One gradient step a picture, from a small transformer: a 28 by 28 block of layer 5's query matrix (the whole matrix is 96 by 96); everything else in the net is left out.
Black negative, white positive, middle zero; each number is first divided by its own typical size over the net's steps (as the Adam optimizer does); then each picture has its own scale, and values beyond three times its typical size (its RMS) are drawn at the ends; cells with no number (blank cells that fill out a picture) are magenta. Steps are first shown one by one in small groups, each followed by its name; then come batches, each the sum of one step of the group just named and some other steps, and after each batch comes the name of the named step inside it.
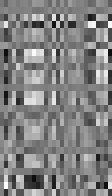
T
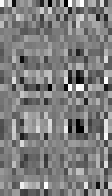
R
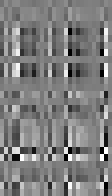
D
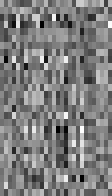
T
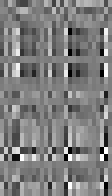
D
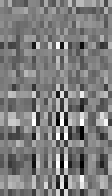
R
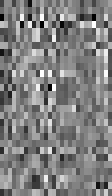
T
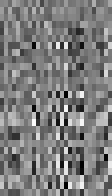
D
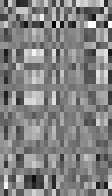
T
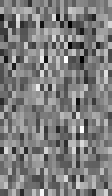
T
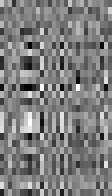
R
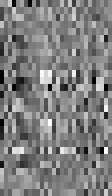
R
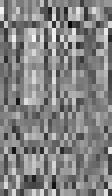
T
